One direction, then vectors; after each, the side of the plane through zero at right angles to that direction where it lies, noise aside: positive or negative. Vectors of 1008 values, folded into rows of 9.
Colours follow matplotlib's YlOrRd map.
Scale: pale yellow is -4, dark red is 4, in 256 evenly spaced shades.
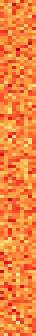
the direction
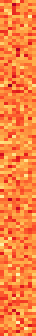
positive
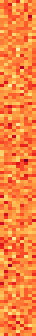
negative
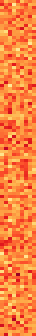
negative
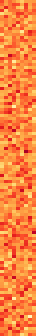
negative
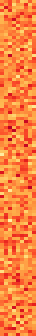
negative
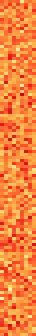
negative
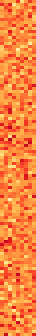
negative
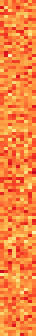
positive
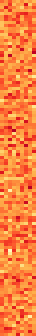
negative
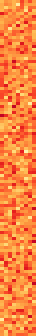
positive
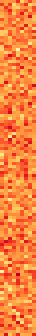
negative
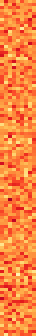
positive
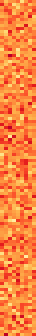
negative
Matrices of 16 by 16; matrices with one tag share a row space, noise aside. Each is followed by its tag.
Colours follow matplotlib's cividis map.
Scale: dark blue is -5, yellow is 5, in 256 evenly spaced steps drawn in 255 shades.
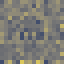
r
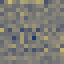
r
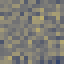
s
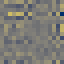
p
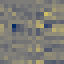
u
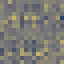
r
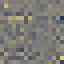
p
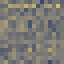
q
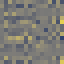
p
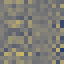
p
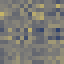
s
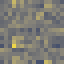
u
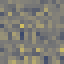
r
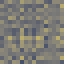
r
